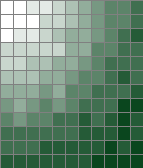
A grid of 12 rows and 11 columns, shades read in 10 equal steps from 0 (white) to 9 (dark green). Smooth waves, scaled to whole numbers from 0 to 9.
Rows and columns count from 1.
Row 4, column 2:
2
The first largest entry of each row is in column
11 11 11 10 9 10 11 10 10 10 9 8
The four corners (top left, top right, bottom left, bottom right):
0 7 8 9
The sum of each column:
44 43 47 54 56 65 72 79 86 92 94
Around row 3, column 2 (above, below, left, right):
0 2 0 1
